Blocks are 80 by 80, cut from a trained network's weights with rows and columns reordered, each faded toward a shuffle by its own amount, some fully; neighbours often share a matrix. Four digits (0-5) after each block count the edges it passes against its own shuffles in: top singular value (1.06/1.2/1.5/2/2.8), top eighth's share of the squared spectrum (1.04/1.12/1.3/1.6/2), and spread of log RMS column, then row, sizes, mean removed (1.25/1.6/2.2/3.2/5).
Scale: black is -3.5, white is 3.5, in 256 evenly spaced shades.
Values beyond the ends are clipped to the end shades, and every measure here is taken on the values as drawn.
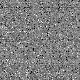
2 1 1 0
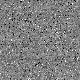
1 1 0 0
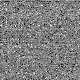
2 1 1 0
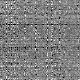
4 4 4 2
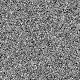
0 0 0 0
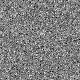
0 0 0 0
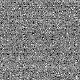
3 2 2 0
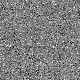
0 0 0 0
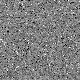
0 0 0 0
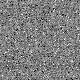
0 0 0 0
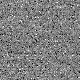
2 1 0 0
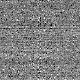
3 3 2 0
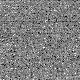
2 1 0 0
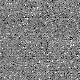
2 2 1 0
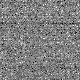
2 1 1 0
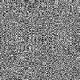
4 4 2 2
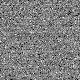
1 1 0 0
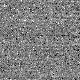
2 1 0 0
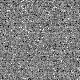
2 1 0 0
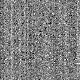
3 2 0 2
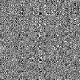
3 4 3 2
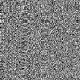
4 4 2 1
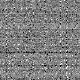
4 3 3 1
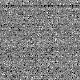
3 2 2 0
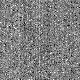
2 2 0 1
